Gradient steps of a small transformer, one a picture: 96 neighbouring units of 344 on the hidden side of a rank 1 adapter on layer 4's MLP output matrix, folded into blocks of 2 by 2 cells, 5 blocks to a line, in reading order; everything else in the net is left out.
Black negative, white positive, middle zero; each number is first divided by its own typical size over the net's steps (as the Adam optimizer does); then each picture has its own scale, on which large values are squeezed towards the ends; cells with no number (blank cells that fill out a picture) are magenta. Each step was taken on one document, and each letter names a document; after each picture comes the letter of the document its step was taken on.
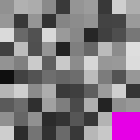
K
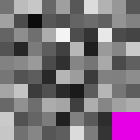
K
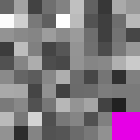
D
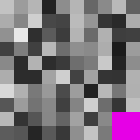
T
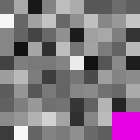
D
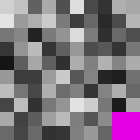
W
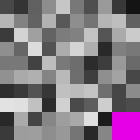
K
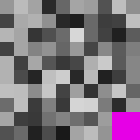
T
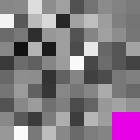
D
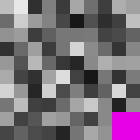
W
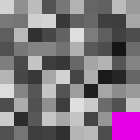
T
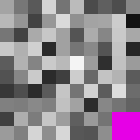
T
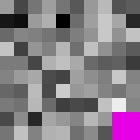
D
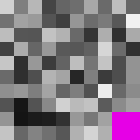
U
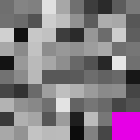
T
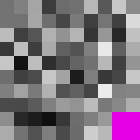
U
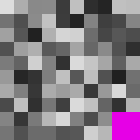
W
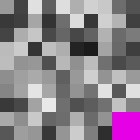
W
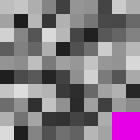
K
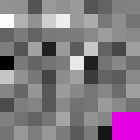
D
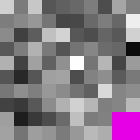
U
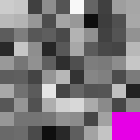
W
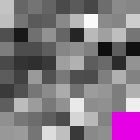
U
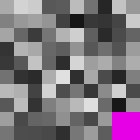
W
